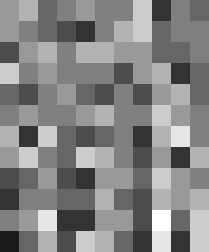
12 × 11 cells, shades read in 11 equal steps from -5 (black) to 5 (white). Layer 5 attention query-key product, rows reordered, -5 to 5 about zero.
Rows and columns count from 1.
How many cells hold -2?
13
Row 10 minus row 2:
-4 0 1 1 2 2 -3 -5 3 1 2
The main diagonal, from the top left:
1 0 2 0 -1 2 0 -2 3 1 3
